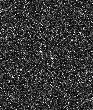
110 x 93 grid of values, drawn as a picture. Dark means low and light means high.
Histogram: skewed, a long tail of high values. Symmetry: a half turn. Slope: none. Average level on the scale: 20%. Grain: fine.
